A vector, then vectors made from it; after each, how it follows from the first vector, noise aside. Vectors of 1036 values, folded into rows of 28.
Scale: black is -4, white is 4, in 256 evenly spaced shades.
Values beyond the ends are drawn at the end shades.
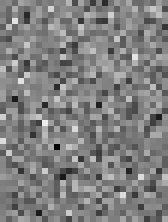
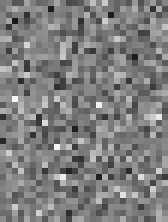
sign-scrambled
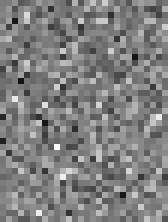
negated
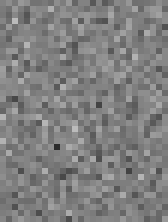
shrunk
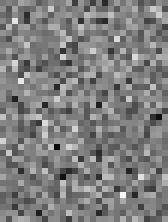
copied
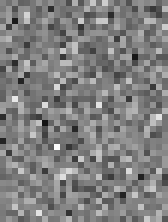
negated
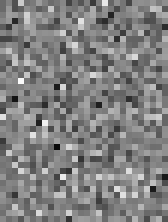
sign-scrambled
